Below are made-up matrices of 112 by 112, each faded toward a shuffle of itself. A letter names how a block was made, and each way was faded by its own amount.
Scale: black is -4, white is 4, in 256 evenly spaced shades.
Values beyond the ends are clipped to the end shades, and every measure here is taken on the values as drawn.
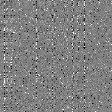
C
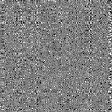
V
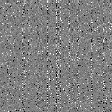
C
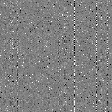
C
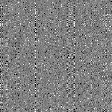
V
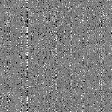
C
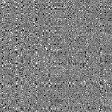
V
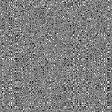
V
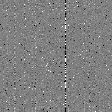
C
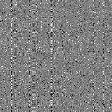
V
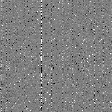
C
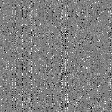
C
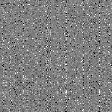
C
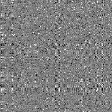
V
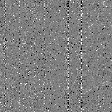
C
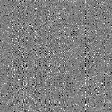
C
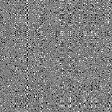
V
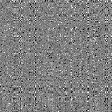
V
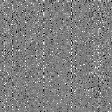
C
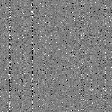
C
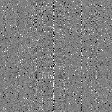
C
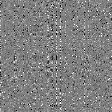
C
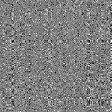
V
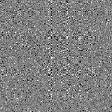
V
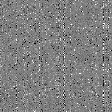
C
